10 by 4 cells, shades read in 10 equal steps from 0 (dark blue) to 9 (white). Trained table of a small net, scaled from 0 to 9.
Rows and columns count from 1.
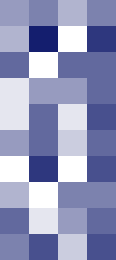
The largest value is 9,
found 5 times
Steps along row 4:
down same down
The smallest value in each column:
3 0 3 1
